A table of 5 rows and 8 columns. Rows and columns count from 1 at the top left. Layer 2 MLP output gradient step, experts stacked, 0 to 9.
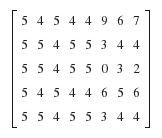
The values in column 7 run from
3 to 6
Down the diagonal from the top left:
5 5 4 4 5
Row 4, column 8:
6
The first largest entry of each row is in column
6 1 1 6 1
